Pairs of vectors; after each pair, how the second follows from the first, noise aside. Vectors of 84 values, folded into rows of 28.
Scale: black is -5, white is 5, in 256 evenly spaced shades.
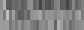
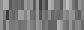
sign-scrambled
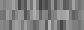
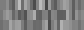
sign-scrambled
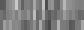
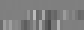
partly zeroed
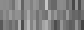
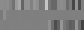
partly zeroed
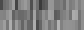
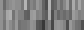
reversed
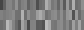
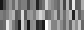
scaled up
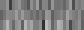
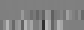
partly zeroed
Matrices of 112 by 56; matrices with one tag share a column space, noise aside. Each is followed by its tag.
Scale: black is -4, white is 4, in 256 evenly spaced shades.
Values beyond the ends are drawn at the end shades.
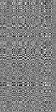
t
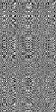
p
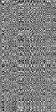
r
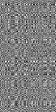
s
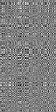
t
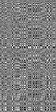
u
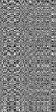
r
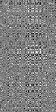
t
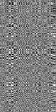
t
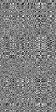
p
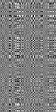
p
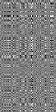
p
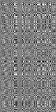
s
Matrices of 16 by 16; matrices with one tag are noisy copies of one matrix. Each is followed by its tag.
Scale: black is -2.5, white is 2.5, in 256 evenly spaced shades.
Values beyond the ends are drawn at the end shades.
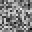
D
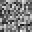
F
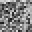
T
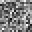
T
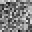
T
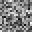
D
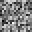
F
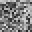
T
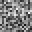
D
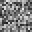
F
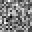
D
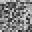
T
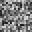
F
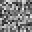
F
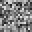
F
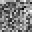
T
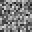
F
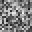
D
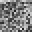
T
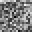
T
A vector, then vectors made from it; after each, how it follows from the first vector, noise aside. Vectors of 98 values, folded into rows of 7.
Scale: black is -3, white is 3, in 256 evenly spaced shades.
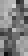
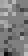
partly zeroed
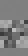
partly zeroed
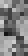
wrapped around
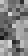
wrapped around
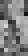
wrapped around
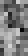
wrapped around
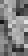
wrapped around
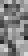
wrapped around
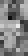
wrapped around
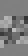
partly zeroed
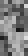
wrapped around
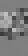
partly zeroed
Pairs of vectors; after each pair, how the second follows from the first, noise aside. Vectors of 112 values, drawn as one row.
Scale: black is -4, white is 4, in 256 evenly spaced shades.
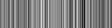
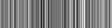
negated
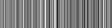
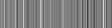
partly zeroed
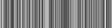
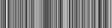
reversed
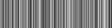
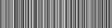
shuffled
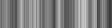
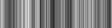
wrapped around
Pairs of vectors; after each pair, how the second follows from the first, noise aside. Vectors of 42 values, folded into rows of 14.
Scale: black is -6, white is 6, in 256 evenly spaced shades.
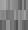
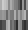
scaled up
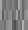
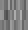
wrapped around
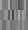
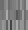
wrapped around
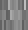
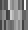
scaled up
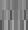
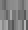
sign-scrambled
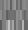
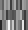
scaled up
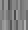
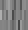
wrapped around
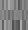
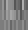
wrapped around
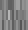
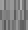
wrapped around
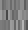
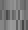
sign-scrambled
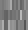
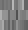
wrapped around
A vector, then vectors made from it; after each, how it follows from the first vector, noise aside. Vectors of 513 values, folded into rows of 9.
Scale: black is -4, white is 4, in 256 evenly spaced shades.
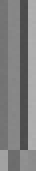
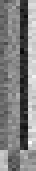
scaled up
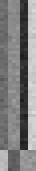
scaled up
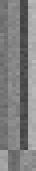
copied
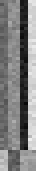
scaled up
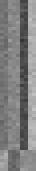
copied
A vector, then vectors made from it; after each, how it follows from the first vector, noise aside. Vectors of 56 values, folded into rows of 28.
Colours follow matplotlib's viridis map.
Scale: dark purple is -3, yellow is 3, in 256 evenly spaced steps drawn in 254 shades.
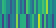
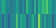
shrunk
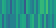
shrunk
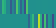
partly zeroed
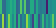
negated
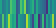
negated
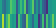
negated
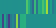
partly zeroed
